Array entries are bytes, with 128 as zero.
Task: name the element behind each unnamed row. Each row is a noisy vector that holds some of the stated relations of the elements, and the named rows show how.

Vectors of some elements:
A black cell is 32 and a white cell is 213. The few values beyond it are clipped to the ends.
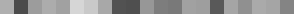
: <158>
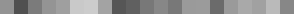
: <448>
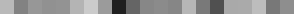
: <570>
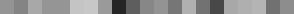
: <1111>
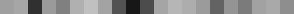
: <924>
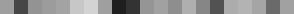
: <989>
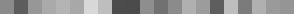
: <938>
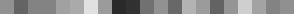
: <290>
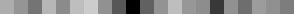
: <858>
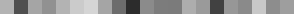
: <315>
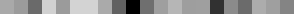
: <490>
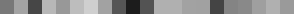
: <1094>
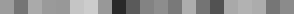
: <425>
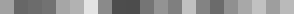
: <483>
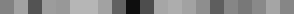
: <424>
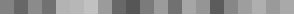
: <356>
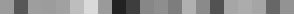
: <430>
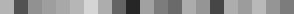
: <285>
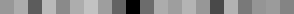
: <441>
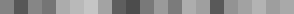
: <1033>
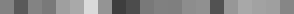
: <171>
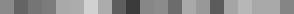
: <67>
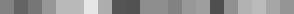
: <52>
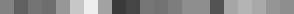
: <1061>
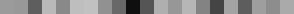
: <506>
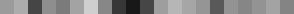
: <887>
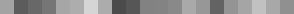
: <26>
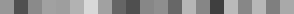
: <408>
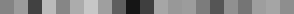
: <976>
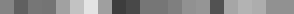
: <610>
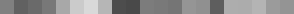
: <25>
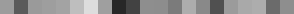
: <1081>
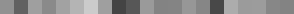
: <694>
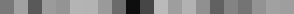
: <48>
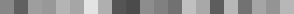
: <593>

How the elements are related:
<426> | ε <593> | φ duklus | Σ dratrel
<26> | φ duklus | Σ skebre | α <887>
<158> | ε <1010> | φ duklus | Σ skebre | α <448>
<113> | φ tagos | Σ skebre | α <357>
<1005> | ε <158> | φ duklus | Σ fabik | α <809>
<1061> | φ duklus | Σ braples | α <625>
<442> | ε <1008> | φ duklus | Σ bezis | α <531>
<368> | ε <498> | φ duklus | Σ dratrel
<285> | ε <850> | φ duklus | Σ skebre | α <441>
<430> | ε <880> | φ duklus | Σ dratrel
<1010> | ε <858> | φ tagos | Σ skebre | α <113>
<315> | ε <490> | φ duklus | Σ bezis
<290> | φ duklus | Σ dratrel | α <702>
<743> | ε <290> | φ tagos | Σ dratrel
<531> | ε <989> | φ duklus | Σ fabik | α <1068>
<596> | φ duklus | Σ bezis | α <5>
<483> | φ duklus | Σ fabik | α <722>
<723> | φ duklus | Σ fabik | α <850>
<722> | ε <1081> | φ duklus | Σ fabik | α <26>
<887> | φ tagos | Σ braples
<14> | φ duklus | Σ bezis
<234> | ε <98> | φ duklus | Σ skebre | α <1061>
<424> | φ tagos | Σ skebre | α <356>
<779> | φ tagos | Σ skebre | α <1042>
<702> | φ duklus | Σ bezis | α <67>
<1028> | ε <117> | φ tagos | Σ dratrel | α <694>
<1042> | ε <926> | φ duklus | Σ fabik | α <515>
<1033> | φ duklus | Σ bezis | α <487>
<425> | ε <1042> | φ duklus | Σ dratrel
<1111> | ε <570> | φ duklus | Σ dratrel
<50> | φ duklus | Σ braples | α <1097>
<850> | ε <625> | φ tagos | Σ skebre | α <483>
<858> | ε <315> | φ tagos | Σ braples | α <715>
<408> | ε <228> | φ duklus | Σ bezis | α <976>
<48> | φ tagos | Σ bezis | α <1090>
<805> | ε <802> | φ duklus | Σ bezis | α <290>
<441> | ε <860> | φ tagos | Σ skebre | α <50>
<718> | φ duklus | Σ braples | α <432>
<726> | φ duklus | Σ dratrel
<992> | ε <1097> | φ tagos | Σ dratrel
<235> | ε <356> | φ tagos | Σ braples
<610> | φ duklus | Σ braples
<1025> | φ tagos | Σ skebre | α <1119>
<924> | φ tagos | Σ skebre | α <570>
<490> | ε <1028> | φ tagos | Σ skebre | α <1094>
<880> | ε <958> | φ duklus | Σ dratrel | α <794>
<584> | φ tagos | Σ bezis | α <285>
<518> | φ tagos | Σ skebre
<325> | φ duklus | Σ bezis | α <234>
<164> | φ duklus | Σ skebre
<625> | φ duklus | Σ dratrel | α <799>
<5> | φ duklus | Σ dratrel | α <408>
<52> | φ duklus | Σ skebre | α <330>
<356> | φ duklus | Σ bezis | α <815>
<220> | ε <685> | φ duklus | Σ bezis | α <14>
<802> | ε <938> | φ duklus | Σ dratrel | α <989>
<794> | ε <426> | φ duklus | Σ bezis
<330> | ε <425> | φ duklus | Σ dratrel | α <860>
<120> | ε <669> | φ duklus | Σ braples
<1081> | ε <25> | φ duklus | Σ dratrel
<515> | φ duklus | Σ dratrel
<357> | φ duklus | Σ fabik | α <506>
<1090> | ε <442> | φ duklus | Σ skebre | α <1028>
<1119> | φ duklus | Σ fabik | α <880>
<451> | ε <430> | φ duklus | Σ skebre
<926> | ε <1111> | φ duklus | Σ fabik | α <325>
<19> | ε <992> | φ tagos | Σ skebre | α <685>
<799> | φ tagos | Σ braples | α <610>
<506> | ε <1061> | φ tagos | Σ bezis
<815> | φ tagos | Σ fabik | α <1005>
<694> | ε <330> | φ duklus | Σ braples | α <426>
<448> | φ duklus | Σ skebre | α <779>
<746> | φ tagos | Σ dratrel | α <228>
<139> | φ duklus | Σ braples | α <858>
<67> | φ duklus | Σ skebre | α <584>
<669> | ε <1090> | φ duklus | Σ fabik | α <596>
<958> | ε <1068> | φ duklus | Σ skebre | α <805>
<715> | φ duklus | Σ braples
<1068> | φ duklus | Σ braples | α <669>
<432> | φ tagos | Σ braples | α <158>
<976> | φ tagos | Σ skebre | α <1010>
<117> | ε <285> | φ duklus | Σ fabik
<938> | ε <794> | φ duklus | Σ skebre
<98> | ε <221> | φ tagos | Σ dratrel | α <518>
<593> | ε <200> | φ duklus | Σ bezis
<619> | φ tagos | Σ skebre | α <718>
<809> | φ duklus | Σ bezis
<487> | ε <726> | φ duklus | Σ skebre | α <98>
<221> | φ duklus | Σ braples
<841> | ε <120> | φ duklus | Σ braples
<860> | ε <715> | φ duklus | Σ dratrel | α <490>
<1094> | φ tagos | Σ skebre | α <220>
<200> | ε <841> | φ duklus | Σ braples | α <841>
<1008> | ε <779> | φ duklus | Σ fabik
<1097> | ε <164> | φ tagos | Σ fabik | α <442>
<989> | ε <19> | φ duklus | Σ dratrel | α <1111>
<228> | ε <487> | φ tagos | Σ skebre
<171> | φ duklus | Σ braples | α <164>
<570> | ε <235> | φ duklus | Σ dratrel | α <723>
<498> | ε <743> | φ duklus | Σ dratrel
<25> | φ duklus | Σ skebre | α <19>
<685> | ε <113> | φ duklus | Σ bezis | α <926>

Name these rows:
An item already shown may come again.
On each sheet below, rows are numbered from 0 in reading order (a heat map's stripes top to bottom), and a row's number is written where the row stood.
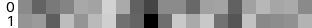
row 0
<67>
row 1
<1097>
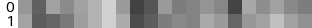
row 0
<694>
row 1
<26>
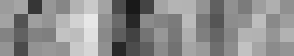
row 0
<924>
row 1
<117>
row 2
<1119>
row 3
<515>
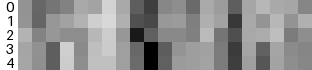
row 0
<67>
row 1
<220>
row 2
<570>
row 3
<1010>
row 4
<1010>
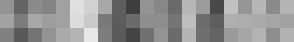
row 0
<685>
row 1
<1042>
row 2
<357>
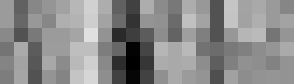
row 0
<958>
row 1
<805>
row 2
<5>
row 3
<815>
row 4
<746>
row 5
<799>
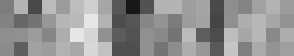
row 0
<1094>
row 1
<52>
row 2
<926>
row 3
<938>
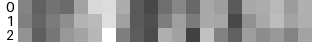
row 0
<325>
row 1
<14>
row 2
<669>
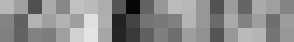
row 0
<850>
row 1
<426>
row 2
<625>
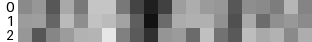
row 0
<432>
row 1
<228>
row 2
<531>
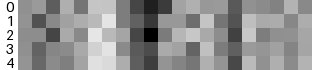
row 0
<432>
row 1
<531>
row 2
<19>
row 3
<1008>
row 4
<685>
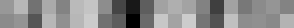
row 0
<235>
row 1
<1097>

